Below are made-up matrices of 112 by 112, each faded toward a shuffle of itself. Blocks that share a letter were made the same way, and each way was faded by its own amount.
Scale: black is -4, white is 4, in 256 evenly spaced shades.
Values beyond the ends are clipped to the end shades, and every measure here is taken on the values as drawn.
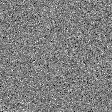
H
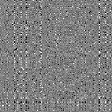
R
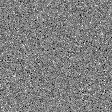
H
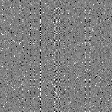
R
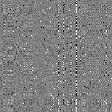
R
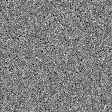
H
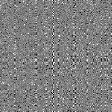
R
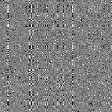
R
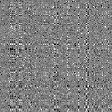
R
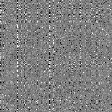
R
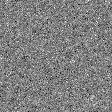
H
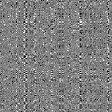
R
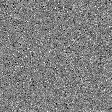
H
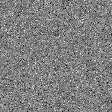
H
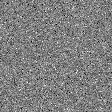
H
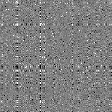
R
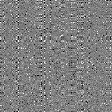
R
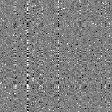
R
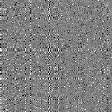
R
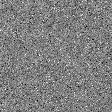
H
